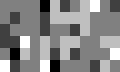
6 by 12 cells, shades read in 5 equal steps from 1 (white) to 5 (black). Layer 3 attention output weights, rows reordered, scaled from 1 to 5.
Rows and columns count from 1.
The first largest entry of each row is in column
5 2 1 1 2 6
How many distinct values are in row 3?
3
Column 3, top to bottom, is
3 3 3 1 2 3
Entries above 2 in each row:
9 8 11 6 8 9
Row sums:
36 34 38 31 35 35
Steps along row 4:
same down up down up down same up same down same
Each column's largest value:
4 5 3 3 5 5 4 4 3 4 3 4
